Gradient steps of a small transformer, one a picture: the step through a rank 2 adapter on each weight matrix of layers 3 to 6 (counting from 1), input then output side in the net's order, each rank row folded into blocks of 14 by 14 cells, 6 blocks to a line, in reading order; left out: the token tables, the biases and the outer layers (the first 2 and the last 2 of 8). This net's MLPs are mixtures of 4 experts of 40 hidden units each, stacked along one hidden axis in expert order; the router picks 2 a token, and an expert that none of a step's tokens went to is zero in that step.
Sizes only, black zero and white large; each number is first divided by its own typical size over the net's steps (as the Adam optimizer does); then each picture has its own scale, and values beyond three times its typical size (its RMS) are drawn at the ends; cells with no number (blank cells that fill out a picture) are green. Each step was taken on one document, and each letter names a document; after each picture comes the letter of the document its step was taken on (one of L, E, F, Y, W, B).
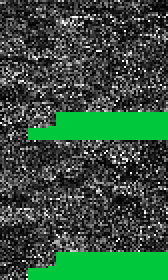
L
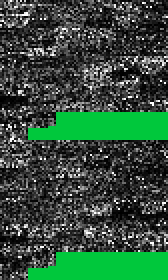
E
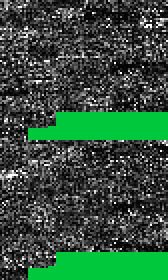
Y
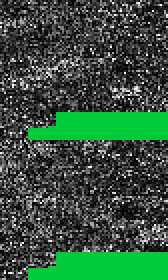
E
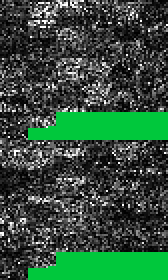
E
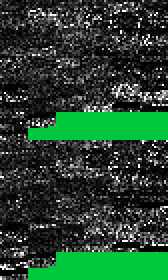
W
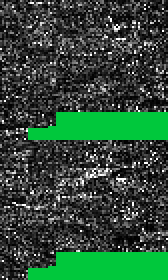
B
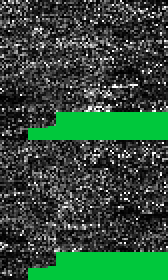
L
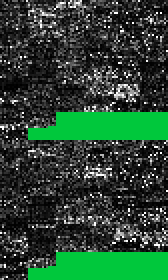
W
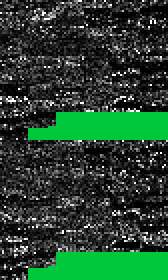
W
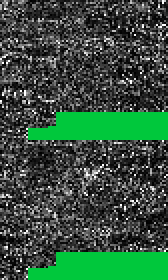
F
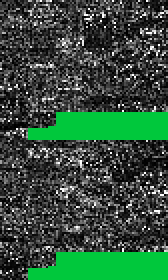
F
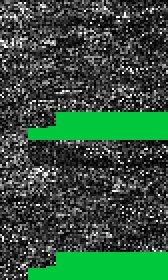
F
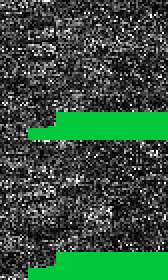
E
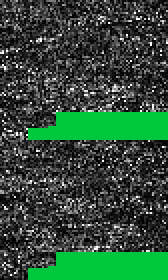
L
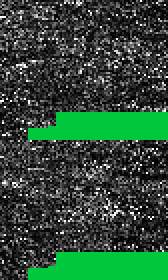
B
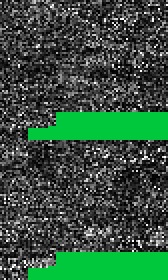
E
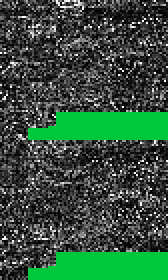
Y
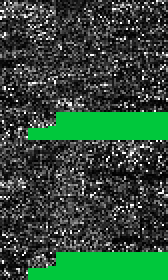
B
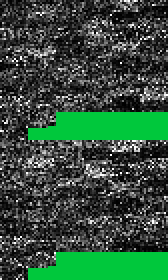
Y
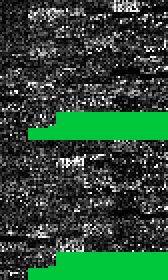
L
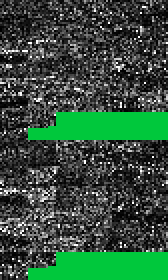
L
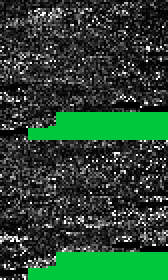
W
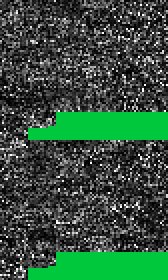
F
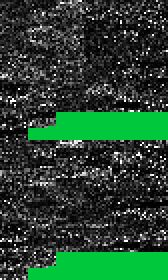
W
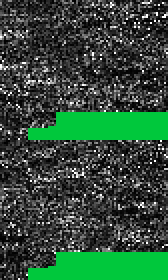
L
